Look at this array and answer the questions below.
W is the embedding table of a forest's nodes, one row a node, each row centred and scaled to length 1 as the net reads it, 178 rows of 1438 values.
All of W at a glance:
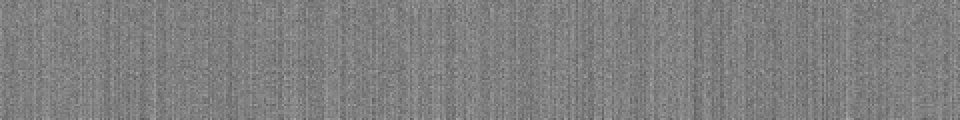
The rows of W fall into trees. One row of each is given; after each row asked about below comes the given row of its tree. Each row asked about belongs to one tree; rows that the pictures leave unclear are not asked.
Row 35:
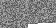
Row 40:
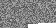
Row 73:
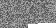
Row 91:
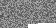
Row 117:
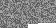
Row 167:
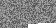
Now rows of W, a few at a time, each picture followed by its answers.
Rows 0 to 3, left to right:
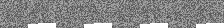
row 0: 73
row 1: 40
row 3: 73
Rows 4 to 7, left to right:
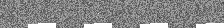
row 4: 91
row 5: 167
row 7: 35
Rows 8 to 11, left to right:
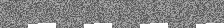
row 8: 35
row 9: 73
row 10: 73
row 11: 35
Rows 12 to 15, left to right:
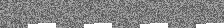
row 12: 117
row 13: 40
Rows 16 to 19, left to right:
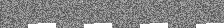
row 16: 40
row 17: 91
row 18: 117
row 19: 40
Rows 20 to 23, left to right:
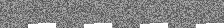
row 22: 117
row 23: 91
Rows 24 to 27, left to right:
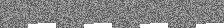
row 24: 167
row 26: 40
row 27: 167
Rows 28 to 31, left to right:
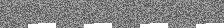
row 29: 91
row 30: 167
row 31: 91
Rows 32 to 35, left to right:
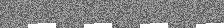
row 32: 91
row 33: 167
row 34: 117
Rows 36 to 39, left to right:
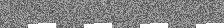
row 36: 40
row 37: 117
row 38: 35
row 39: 73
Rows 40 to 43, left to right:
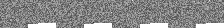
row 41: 35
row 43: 91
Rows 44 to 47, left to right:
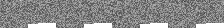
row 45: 167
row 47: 73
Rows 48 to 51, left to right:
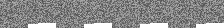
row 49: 91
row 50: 167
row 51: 167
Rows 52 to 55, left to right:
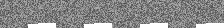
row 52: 40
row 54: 35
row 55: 73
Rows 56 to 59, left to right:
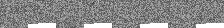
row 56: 40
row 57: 167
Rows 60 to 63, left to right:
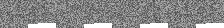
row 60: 73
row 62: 73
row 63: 73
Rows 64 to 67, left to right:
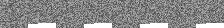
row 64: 35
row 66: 40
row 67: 91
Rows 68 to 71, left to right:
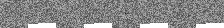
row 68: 35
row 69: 40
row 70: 117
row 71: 35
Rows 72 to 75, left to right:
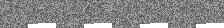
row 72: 40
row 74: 40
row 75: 40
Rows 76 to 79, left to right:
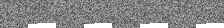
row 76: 73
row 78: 167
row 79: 40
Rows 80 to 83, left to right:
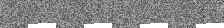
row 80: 35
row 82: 40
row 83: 73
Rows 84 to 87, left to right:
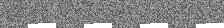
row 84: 73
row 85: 167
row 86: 40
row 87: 117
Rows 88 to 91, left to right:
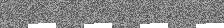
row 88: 73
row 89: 35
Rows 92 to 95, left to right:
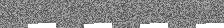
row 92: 91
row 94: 35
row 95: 91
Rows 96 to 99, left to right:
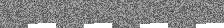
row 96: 73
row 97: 91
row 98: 117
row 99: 40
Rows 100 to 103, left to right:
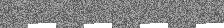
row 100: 91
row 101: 73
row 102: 40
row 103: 167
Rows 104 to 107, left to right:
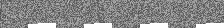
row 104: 40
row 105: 73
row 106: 35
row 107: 35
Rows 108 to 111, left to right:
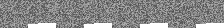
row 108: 73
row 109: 73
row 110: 73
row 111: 40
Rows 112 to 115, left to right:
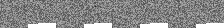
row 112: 40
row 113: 73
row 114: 40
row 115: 40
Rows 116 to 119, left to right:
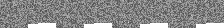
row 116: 40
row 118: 117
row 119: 35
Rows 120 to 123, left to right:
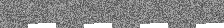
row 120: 73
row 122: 91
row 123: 167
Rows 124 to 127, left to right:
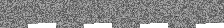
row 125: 73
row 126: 167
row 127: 117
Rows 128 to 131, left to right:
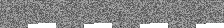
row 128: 40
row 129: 35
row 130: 73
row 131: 73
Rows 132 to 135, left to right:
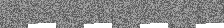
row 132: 167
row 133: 73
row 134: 40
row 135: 117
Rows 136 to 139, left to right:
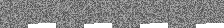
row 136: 40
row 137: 73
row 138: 117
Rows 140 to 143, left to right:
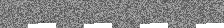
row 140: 91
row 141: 91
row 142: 117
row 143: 73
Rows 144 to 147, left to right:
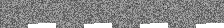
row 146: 117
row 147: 40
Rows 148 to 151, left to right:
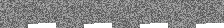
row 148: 40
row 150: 40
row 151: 73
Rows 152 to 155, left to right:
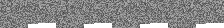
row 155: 167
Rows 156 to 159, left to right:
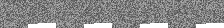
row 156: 73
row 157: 73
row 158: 73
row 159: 40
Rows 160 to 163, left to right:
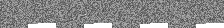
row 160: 40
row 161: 35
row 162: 73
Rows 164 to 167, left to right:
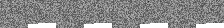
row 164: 40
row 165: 73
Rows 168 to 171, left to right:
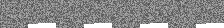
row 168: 40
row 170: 167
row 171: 40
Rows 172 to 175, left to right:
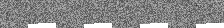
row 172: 73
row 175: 73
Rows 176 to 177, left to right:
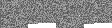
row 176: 40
